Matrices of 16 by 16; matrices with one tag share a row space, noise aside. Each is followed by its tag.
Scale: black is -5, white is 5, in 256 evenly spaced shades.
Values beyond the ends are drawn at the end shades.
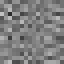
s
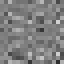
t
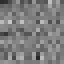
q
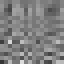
s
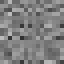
s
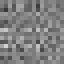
q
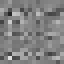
s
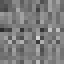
q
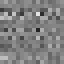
q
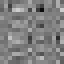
t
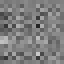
q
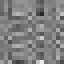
t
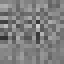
q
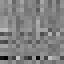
q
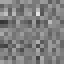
q
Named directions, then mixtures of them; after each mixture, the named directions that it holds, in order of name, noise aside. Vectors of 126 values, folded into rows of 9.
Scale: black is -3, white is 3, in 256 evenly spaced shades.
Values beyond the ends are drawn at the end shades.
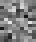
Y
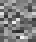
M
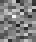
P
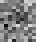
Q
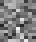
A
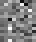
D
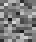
D, M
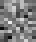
A, Y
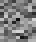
M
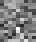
A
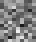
A, P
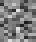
A, Y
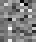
D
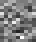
M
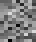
D, P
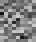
M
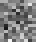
A, Q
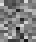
A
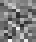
A, Q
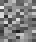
M, P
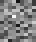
P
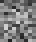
A, Q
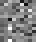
D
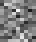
A, M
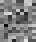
P, Q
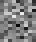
P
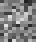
Q
